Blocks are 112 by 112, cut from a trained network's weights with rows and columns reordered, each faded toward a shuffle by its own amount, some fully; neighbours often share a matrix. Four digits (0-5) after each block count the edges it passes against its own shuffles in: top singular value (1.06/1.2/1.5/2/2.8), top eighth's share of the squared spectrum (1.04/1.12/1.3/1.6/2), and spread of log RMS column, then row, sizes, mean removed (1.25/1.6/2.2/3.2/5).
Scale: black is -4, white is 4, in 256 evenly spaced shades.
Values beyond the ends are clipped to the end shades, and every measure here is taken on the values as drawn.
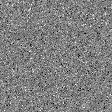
0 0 0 0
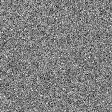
1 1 0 0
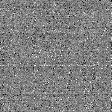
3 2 2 0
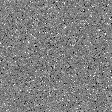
0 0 0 0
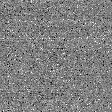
2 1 1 0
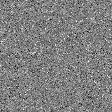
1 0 0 0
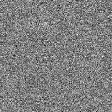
3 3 0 2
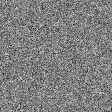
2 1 0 0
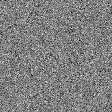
2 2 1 0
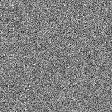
3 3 0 1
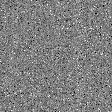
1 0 0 0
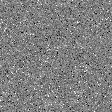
0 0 0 0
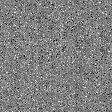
1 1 0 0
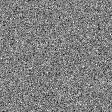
0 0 0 0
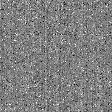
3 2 0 1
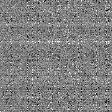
4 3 3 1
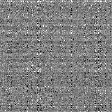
4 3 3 1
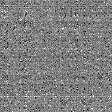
3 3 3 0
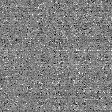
3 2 2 0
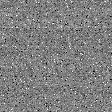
2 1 1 0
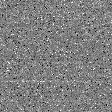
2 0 0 0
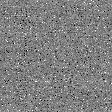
2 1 0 0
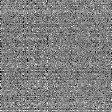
4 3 3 1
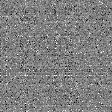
3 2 2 0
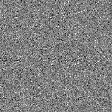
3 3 2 2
